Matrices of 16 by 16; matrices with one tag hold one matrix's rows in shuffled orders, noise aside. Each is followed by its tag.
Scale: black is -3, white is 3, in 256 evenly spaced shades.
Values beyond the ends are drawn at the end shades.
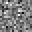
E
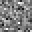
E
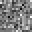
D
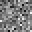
D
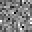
D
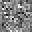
E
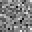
D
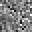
D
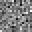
D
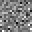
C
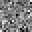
C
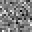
C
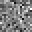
D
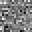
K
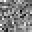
K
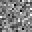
D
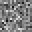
E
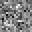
E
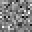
C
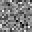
C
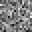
D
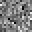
D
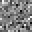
C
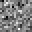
E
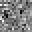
K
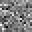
K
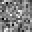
E
